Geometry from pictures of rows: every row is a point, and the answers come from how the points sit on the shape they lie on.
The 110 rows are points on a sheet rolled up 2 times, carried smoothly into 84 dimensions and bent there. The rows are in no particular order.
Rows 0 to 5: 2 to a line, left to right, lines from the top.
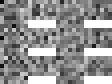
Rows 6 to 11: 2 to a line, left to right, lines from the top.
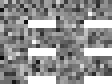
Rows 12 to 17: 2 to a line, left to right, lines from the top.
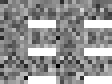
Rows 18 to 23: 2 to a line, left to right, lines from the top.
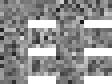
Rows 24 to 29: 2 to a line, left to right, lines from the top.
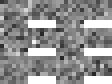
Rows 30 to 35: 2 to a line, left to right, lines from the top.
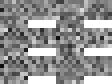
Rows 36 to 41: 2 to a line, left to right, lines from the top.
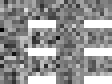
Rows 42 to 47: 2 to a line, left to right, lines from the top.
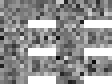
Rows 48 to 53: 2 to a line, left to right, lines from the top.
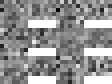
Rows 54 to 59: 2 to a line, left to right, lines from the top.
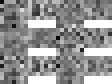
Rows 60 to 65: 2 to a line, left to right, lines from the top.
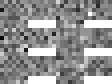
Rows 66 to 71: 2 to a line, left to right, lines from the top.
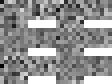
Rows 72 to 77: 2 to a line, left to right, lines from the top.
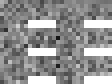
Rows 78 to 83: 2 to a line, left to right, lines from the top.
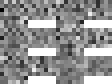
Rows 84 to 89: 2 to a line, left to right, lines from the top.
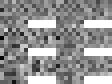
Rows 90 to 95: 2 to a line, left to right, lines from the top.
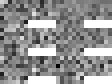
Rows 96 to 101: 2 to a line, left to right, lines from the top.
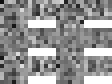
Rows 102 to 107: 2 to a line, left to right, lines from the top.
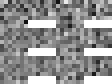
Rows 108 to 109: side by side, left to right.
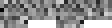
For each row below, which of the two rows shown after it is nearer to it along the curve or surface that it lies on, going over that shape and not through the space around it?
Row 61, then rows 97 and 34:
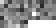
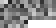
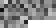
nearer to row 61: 97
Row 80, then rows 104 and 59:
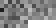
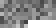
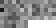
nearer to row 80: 59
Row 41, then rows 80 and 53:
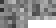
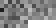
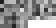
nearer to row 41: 80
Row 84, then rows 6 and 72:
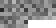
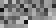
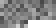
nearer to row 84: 72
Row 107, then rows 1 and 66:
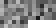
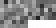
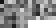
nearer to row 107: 1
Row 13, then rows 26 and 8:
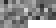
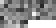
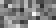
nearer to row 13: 8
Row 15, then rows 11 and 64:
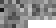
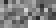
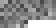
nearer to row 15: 64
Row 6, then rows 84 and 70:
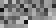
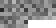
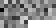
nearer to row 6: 70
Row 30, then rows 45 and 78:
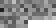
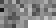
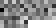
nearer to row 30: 45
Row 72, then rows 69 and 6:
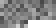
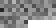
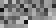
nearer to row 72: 69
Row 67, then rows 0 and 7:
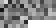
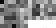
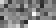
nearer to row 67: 7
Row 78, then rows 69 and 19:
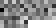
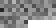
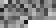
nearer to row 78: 19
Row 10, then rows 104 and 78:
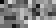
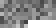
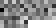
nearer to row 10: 78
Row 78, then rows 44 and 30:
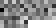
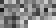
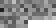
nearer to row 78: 44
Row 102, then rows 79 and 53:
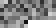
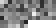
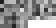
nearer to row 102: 79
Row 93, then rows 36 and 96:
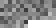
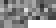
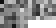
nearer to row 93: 36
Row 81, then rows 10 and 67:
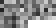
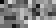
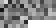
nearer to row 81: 10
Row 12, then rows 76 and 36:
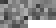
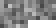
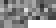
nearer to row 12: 36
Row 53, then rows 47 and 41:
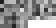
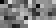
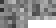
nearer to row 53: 47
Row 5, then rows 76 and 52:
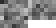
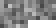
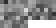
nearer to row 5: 52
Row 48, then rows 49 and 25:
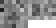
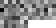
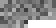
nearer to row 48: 25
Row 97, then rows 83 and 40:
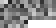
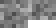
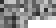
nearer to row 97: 40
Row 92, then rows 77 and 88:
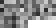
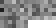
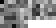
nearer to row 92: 88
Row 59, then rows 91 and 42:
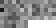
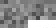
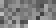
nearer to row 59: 42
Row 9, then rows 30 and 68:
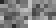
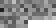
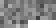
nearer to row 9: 30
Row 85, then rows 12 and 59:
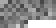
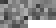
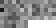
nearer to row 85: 59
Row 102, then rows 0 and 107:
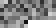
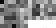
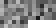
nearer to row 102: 107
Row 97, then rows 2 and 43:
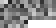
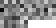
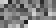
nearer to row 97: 43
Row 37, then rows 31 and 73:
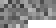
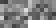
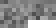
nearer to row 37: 73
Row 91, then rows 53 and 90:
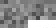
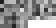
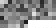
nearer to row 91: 90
